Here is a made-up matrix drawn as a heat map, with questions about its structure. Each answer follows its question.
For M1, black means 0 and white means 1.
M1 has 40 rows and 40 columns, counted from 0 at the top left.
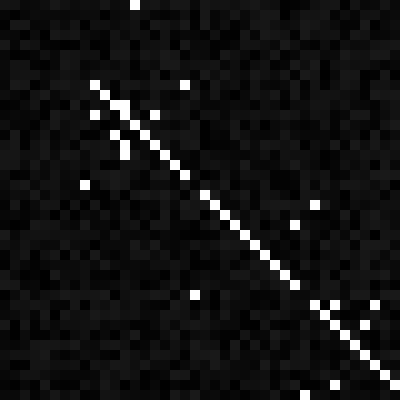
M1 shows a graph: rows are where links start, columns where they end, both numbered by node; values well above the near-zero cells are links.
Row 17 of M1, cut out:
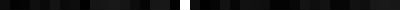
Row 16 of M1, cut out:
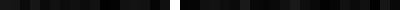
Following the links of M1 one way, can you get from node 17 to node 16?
yes
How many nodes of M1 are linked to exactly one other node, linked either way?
1
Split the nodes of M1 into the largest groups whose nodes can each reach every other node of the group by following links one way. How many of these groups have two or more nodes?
3
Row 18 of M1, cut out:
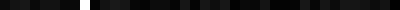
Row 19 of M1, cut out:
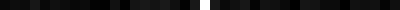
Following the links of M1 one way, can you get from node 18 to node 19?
no
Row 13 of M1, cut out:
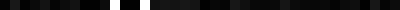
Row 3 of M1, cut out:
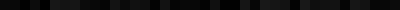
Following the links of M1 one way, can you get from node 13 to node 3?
no
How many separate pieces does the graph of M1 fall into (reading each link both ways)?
9
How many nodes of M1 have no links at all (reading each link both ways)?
7
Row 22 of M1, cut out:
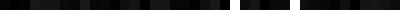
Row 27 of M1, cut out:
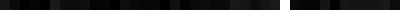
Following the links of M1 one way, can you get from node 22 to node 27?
yes
